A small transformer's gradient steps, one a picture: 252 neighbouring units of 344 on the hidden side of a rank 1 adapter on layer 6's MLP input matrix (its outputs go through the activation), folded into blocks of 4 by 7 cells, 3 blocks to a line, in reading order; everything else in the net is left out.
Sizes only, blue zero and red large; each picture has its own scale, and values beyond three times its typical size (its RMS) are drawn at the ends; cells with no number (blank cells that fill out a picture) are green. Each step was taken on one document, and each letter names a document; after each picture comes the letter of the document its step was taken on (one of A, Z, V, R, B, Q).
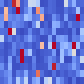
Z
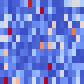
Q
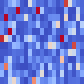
Z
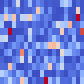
Z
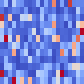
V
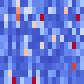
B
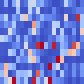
Z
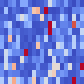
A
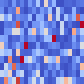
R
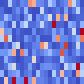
Q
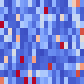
Q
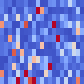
Q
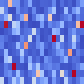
R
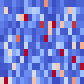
A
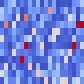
R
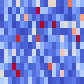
Q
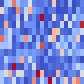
B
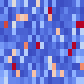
R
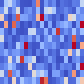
R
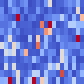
A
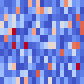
Z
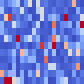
V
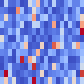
B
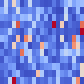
B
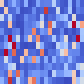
A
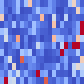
V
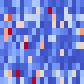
B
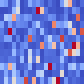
Z
